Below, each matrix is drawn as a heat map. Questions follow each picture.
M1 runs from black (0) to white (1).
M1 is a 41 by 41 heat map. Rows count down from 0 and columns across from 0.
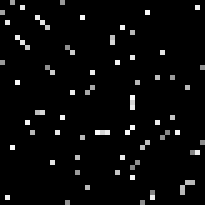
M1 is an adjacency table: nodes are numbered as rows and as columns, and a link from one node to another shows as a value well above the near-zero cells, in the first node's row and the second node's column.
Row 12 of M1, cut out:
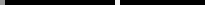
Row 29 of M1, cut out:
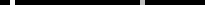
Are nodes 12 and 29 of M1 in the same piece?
yes
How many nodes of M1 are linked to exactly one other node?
8
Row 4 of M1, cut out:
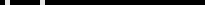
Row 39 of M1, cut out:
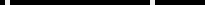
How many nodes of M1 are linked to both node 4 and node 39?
1
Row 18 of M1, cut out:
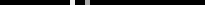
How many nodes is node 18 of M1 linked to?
2
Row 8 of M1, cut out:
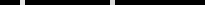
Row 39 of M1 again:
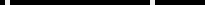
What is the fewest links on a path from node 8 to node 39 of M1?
3
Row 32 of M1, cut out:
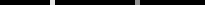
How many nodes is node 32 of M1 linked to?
2
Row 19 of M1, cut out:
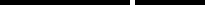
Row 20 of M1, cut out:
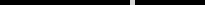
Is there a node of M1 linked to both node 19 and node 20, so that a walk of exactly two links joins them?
yes
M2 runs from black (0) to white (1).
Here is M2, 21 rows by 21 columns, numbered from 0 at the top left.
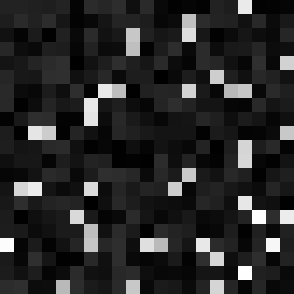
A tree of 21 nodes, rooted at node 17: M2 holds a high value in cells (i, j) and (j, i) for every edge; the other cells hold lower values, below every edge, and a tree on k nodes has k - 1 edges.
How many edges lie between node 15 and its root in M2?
6
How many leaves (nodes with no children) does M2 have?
14
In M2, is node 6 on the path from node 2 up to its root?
yes
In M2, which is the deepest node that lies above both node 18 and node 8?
6
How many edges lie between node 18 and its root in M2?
7
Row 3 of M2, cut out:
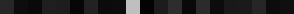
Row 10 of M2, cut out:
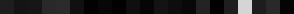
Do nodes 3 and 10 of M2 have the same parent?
no
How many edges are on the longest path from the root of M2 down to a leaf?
7
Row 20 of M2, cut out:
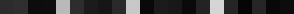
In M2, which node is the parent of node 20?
9
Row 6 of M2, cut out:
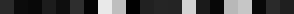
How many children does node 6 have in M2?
4
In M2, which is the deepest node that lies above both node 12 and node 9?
13
